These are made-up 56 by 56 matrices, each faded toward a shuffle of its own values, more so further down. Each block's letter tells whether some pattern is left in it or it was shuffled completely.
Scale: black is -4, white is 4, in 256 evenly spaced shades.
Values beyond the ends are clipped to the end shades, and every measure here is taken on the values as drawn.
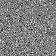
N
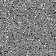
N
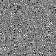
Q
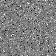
N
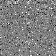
Q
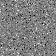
N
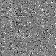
Q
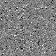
Q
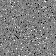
N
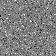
N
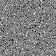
N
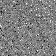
N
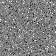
N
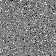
N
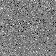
N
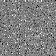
Q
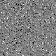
Q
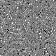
Q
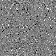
Q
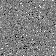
N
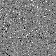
N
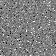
N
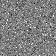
N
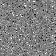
Q
